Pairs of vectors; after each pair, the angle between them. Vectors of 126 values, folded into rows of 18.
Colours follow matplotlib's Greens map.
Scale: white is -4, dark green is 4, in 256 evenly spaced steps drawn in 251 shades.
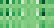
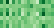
nearly parallel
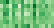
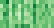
nearly parallel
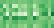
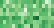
partly aligned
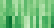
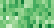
partly opposed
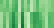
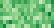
orthogonal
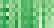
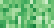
partly aligned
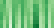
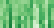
nearly opposite
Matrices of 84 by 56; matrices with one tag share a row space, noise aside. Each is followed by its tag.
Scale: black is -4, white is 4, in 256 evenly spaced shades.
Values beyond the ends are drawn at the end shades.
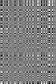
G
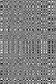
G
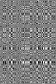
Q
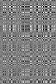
Q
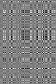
Q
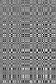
Q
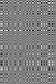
G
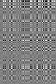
Q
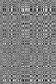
Q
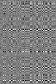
Q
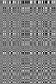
Q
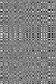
G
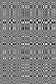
Q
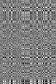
Q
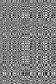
Q
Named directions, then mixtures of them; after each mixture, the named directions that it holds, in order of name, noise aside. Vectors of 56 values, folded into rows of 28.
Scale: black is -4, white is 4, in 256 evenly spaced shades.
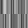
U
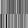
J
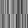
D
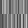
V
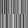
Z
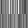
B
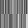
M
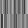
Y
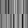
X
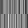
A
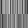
B, V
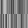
J, U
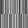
A, B, M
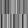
X, Y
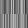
A, U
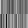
J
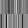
J, X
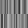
A, Y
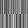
Z
